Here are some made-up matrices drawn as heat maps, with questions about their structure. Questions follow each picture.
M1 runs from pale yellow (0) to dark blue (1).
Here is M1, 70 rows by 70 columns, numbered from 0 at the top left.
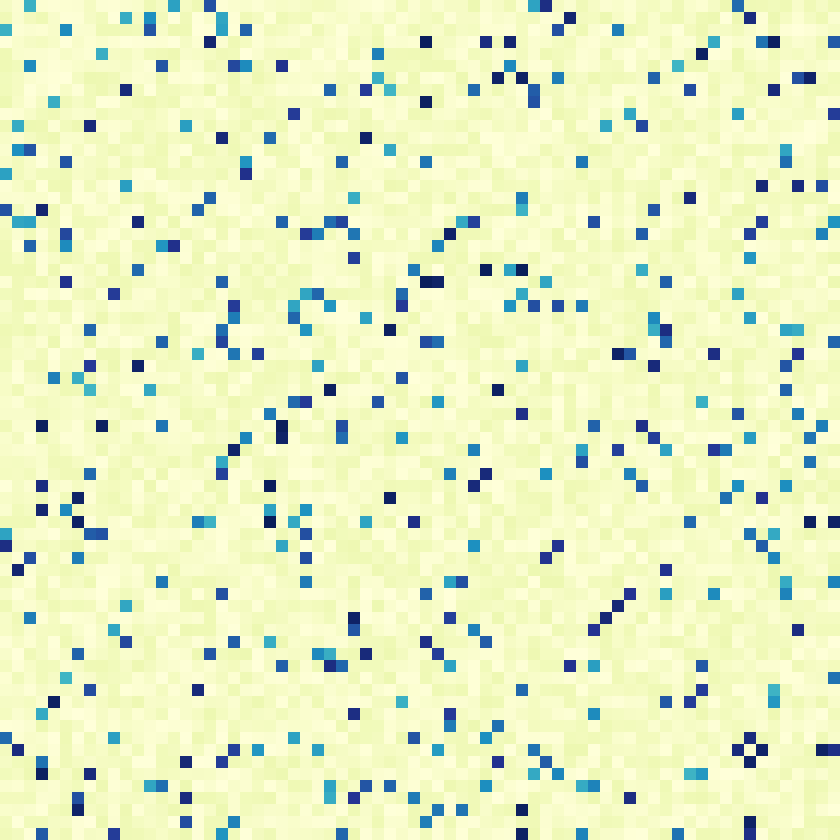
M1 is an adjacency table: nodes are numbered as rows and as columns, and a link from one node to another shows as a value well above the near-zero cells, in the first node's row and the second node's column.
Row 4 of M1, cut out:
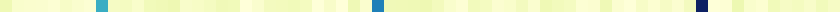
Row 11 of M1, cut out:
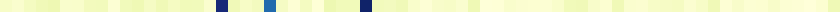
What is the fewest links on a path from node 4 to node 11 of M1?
5
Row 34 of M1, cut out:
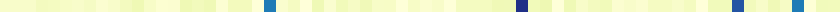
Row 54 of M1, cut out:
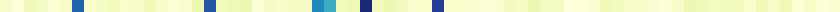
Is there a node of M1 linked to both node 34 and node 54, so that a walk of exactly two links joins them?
no
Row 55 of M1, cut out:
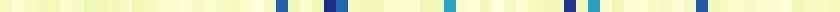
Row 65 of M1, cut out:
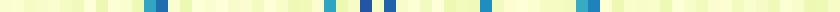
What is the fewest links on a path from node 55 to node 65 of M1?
2
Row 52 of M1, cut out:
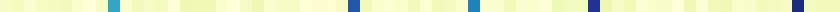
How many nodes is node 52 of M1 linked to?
5
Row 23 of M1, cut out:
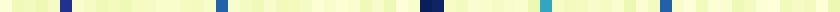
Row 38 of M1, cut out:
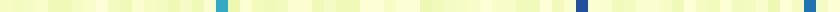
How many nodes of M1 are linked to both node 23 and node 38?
1
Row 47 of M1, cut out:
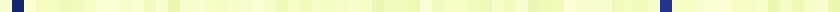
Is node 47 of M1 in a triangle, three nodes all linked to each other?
no
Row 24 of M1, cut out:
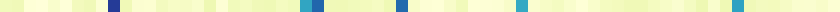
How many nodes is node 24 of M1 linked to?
6
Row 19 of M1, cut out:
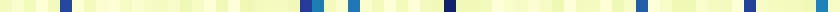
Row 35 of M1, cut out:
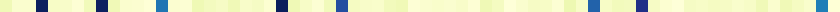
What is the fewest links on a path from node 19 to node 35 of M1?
2
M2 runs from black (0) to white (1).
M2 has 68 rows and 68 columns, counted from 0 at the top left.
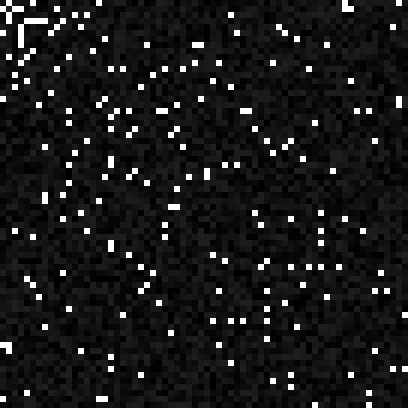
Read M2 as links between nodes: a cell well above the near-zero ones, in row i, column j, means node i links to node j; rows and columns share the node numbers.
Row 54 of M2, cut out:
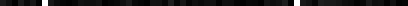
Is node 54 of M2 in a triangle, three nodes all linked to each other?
no
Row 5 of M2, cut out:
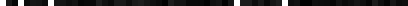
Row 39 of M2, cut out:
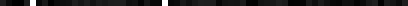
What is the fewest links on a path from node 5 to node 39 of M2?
1
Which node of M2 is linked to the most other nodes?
node 18
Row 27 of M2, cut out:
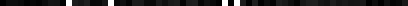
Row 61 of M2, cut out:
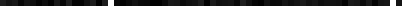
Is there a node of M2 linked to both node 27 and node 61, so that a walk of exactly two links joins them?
yes
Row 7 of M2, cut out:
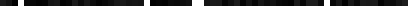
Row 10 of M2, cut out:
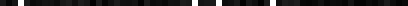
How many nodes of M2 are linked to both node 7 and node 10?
2
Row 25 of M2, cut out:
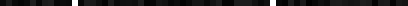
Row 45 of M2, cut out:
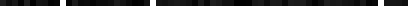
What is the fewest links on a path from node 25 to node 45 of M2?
1
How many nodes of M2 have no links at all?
0
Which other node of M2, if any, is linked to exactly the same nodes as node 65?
none
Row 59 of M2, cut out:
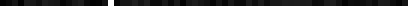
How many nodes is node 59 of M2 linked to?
1
